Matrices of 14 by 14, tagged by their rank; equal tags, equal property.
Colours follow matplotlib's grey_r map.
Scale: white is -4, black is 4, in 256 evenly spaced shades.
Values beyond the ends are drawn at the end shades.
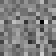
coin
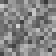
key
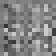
coin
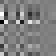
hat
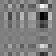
hat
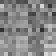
coin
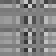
hat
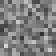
key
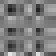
hat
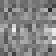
coin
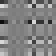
hat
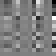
hat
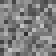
key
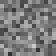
key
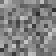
key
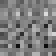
coin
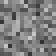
key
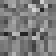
coin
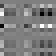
hat
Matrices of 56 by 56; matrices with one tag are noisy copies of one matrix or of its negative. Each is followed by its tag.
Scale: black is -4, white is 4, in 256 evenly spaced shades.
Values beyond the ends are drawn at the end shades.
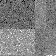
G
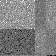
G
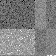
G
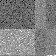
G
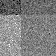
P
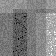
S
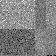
G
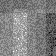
S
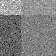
P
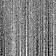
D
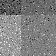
P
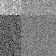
P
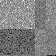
G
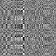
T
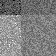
P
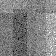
S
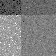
P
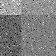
P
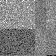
G
